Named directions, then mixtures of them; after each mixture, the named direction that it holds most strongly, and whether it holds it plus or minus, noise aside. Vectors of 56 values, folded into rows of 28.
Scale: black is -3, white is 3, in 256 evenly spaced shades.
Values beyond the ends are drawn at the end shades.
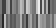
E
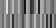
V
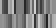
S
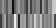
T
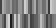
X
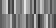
S, minus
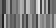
E, plus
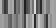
S, plus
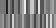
V, minus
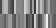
S, minus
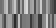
T, minus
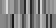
V, plus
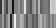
X, plus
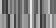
X, minus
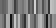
X, plus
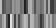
X, minus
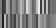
E, plus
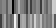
T, plus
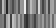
V, minus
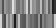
T, minus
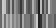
E, minus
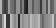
X, minus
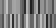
V, plus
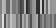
E, minus
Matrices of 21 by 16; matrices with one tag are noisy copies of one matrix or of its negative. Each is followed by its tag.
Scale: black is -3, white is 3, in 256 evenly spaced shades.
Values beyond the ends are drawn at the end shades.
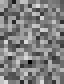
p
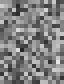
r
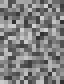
p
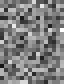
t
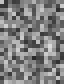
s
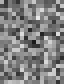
s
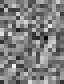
t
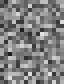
p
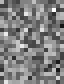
s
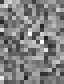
s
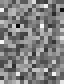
t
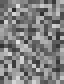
r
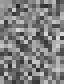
r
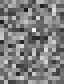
t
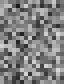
r
